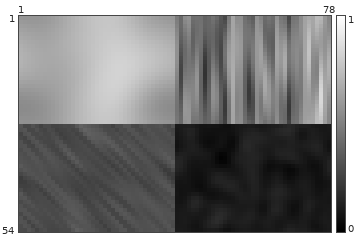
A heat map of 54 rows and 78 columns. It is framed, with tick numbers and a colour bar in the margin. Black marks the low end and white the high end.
It is made of 2 by 2 panels. Panel 1,1: high, smooth. Panel 1,2: middling, streaked downward, strong in contrast. Panel 2,1: low, slanting down to the right, faint in contrast. Panel 2,2: very low, blotchy, faint in contrast.
